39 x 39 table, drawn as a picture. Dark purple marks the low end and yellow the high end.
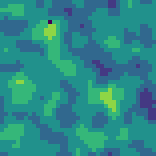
One lone cell stands out, far lower than its neighbours. Overall the values sit about 50% of the way up the scale. No row or column stands out. The halves do not mirror each other. The field is mottled with small blotches.
